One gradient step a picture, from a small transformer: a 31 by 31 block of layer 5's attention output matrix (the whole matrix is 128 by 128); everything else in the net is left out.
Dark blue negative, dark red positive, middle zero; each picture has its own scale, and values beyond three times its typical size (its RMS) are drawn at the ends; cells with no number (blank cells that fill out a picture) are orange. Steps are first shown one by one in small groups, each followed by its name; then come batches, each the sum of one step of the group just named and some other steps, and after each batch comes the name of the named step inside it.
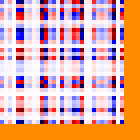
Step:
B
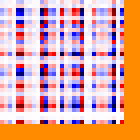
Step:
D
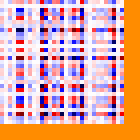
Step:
B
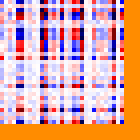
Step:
B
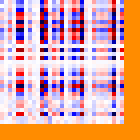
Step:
B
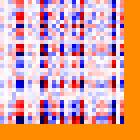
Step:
B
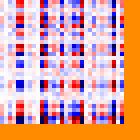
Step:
B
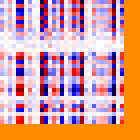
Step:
D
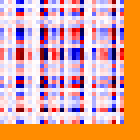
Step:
B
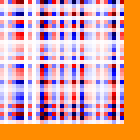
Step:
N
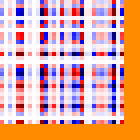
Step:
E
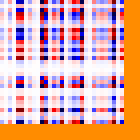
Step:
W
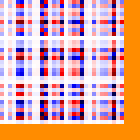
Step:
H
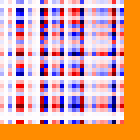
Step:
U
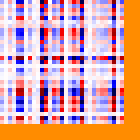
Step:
H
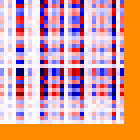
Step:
U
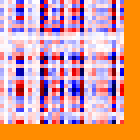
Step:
E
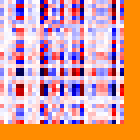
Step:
E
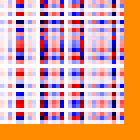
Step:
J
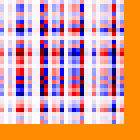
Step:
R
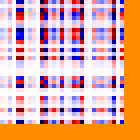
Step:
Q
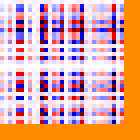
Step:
J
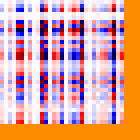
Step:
R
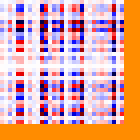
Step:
J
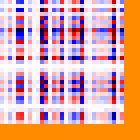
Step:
Q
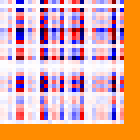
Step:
Q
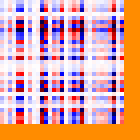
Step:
J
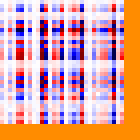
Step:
R
